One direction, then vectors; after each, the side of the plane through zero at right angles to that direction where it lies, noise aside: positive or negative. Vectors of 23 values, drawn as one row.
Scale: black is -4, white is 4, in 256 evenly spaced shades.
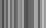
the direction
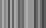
negative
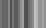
positive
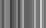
positive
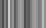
positive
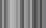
negative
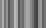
negative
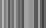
negative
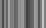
positive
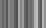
positive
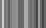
negative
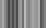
negative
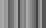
negative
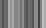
positive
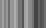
negative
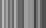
negative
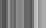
positive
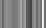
positive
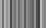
positive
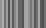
negative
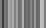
positive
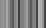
negative
